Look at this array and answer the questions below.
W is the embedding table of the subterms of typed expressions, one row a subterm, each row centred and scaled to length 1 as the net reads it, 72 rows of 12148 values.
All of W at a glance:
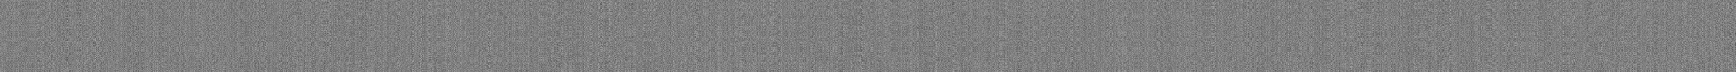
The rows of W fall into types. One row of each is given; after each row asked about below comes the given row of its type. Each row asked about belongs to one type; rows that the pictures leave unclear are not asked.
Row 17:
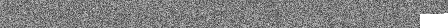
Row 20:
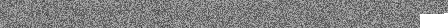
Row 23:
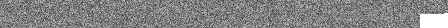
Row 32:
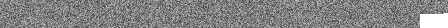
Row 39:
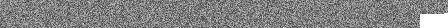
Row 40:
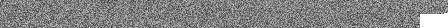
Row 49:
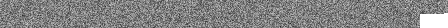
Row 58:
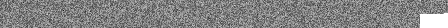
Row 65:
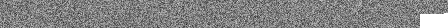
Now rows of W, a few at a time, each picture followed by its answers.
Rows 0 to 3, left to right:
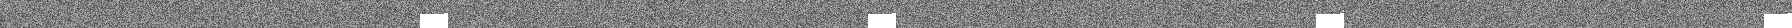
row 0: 39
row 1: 65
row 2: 23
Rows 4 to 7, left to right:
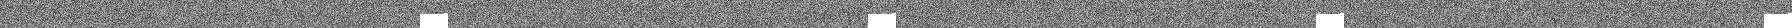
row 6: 40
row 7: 58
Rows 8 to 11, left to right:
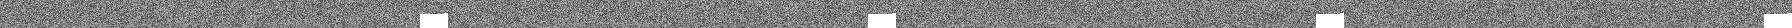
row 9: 39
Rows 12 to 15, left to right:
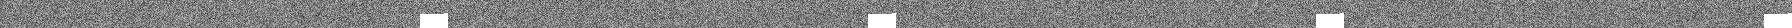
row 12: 65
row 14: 65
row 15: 32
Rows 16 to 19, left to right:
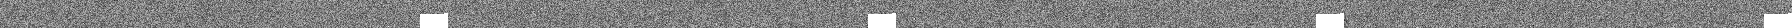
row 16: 40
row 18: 40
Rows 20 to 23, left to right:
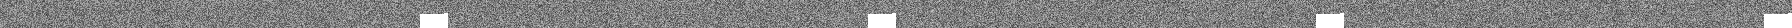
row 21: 23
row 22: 39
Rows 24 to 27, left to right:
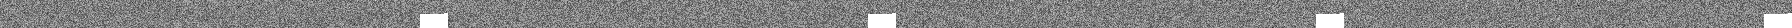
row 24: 20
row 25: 39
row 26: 58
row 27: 17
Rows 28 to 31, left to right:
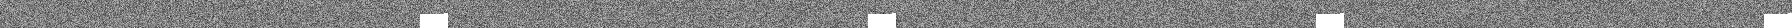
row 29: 32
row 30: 39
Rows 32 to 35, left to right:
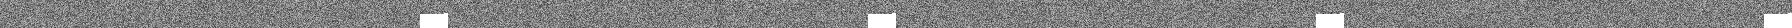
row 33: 23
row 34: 32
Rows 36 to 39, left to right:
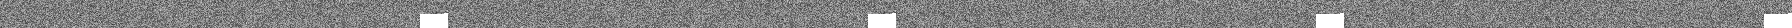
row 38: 20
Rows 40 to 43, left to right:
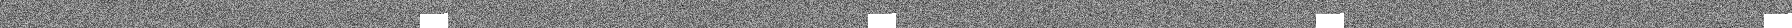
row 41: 17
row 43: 23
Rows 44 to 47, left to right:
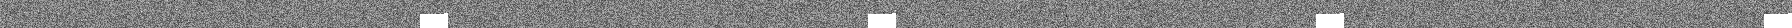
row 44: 49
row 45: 23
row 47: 49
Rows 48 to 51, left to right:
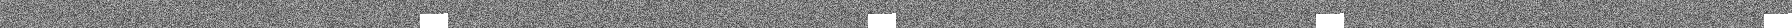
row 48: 32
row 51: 49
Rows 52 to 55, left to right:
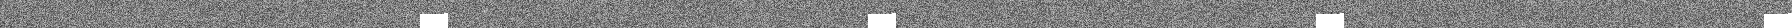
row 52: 40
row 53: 32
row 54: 32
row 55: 20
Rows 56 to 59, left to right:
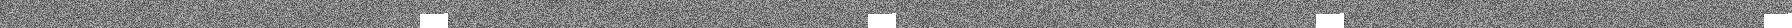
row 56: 65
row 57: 40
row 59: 40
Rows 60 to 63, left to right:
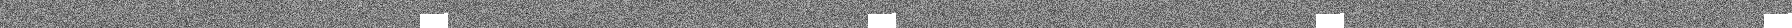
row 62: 20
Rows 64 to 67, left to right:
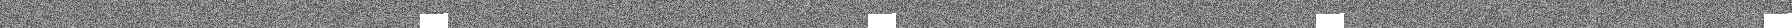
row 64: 32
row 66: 58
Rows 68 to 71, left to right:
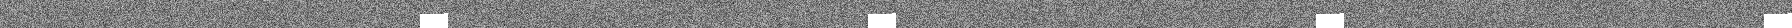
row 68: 20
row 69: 17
